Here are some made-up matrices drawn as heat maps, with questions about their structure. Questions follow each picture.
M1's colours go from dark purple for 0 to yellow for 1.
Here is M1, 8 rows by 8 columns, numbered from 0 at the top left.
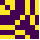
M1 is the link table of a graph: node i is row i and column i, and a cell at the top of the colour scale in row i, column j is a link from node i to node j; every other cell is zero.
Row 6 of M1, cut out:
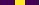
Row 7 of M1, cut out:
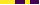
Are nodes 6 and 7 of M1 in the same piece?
no
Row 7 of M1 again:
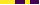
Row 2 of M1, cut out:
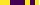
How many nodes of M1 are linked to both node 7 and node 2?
3
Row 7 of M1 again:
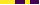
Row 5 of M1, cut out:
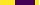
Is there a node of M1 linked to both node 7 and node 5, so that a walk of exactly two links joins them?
yes
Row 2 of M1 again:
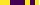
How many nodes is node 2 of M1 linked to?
4
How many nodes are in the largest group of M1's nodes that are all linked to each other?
5
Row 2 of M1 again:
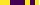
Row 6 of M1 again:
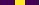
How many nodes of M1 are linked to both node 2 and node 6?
0
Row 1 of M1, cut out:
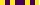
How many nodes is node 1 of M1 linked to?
4
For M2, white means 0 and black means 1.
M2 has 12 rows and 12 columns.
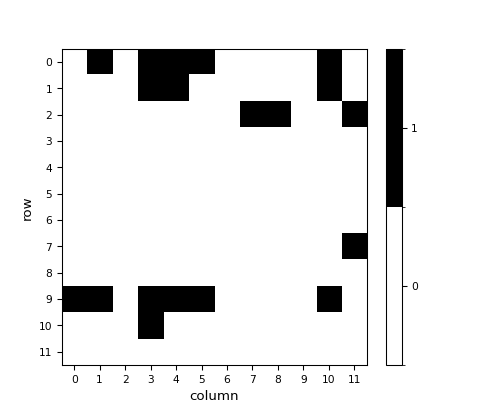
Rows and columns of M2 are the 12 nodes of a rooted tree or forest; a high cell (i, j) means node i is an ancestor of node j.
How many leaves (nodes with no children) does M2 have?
6
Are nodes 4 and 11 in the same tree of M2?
no
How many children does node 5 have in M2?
0
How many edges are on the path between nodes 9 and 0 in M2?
1
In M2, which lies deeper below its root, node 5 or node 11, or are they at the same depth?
the same depth
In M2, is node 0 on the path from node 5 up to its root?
yes
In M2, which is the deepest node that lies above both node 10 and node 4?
1
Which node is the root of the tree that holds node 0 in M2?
9
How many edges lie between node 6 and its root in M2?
0
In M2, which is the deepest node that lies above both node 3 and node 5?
0
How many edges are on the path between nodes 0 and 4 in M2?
2
